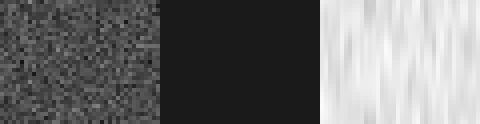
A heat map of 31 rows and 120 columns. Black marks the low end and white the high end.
The table splits into one row of 3 panels. Panel 1,1: low, fine-grained. Panel 1,2: very low, flat. Panel 1,3: very high, streaked downward, faint in contrast.
